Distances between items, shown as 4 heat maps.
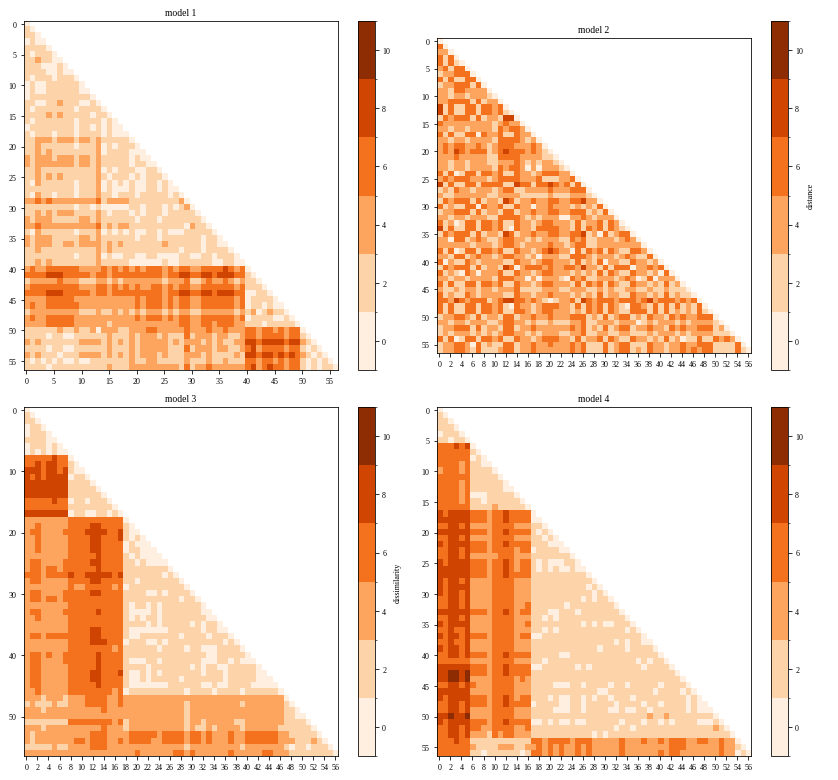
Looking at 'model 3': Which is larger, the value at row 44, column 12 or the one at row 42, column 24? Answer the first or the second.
the first
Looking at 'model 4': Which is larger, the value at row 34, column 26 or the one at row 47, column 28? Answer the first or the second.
the first
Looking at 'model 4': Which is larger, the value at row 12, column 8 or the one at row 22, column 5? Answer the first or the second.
the second
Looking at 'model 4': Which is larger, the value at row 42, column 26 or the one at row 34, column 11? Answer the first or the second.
the second
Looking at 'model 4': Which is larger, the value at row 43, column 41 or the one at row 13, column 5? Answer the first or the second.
the second
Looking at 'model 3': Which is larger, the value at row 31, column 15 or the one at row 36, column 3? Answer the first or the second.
the first
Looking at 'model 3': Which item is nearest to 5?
4
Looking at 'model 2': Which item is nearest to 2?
36
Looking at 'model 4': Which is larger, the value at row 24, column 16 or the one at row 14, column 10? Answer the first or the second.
the first
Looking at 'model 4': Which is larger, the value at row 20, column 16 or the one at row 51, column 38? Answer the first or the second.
the first
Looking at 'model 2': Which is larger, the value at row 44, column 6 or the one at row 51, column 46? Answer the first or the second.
the first
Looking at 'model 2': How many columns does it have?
57
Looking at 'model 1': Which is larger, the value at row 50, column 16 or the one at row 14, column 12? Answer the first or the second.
the first
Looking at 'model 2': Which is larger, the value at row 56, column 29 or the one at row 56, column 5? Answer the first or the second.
the second
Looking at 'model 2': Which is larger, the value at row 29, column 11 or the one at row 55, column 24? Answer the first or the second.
the second
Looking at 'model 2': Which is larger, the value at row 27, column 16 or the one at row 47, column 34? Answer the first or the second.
the second
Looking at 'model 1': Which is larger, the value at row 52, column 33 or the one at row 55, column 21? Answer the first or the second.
the first
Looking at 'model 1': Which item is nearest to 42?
47
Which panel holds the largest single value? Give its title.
model 4
